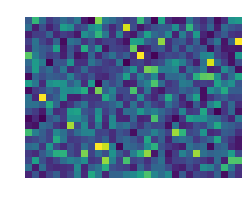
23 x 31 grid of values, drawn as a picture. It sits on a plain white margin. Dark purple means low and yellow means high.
On average the colour sits 30% of the way up the scale. There is no seam. The halves do not mirror each other. No regular stripes run through it. Fine speckle covers the field. The values are skewed, with a long tail toward high values. No overall slope runs across the table.
